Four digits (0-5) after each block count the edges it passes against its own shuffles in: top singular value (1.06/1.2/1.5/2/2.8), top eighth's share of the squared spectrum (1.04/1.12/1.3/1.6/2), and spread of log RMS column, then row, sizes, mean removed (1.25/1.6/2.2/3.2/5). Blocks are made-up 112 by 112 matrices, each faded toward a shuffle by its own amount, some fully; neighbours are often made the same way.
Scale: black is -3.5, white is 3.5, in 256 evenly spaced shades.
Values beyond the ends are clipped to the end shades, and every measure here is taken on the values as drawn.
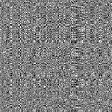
5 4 3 3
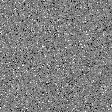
2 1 0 0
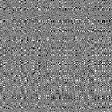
5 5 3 4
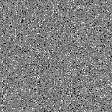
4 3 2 1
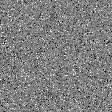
1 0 0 0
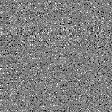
4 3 2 2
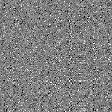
4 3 2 1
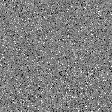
3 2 1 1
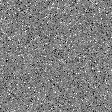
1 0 0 0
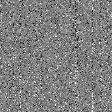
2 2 3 0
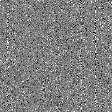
2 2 3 0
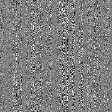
2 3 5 0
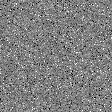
0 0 0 0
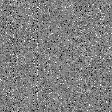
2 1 2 0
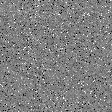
0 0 0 0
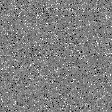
1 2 1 2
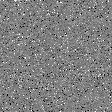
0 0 0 0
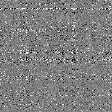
2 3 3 3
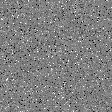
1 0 0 0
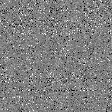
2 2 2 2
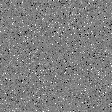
0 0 0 0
